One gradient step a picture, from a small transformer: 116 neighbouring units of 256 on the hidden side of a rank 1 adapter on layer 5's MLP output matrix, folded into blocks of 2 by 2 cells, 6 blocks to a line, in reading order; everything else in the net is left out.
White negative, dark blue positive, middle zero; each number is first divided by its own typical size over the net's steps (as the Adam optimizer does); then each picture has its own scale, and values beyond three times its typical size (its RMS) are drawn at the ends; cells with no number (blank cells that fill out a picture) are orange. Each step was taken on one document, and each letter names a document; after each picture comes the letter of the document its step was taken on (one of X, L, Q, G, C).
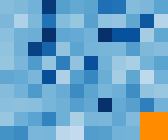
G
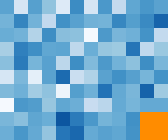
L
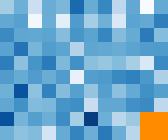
L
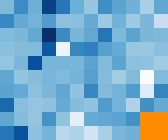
G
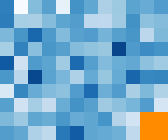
L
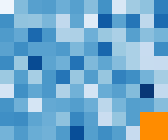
L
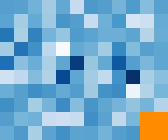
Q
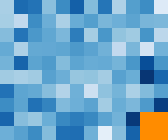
L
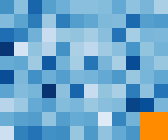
Q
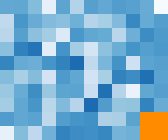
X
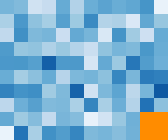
Q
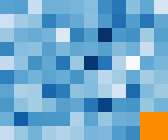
X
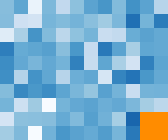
Q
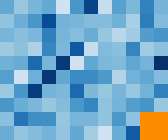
G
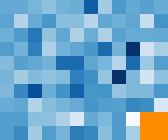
G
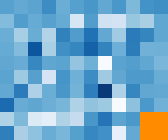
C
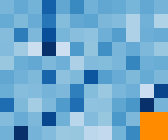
G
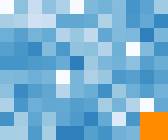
X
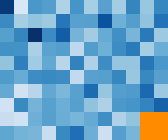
X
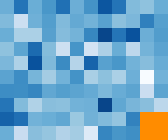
G
